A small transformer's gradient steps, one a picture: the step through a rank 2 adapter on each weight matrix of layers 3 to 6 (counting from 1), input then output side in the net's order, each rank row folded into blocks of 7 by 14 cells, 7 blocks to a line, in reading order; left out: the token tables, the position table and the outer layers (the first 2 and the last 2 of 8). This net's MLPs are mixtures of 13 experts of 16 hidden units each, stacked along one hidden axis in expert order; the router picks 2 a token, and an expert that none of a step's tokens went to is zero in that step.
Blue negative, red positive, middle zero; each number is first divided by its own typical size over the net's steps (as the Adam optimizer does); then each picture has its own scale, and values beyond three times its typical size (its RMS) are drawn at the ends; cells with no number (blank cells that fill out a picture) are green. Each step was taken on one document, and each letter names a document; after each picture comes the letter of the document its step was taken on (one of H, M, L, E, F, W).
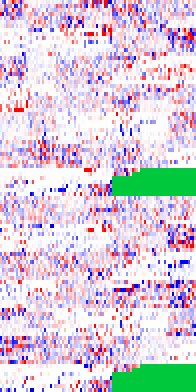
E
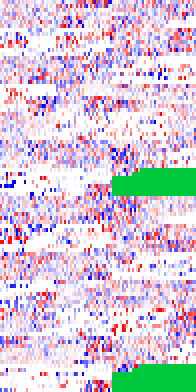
E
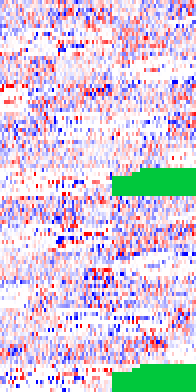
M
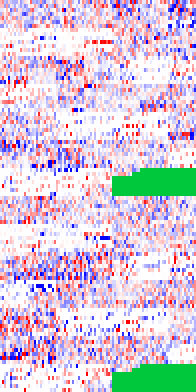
M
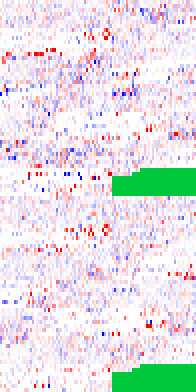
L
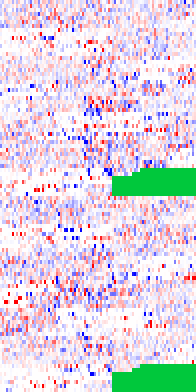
L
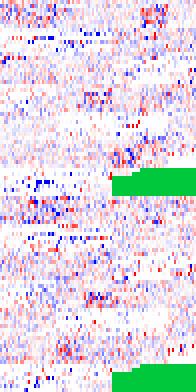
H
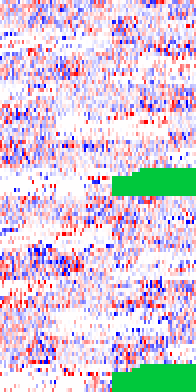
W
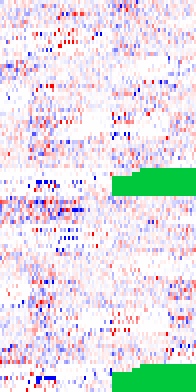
M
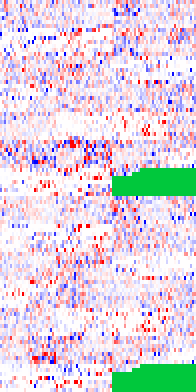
L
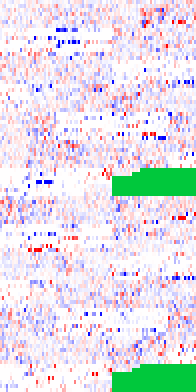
H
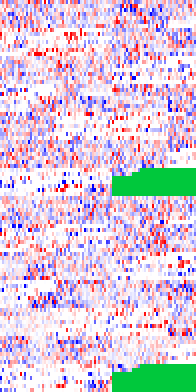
E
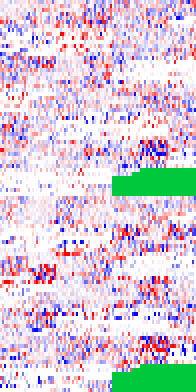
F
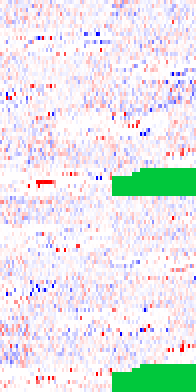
H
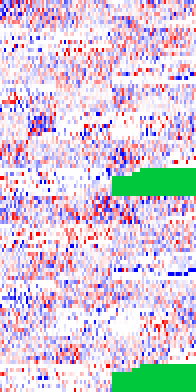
E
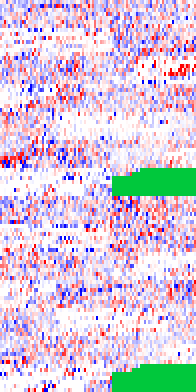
W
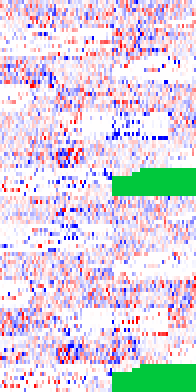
M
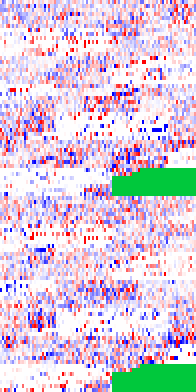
E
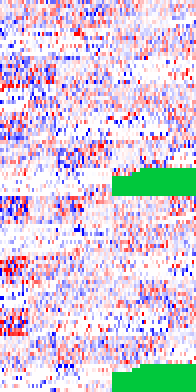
F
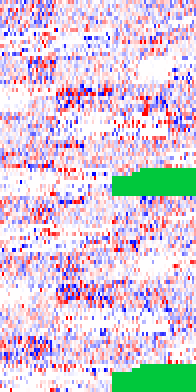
F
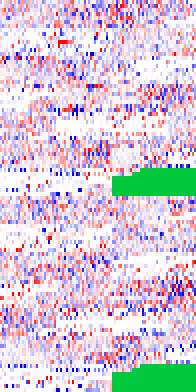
F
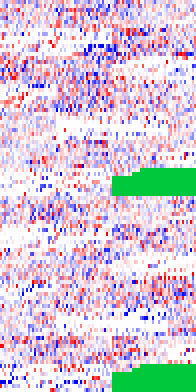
F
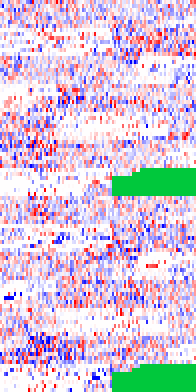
W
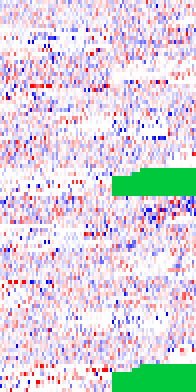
H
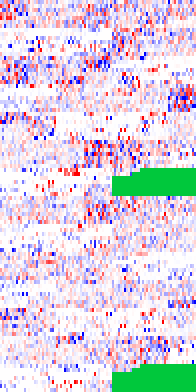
L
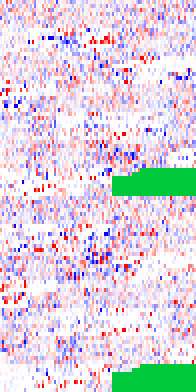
L
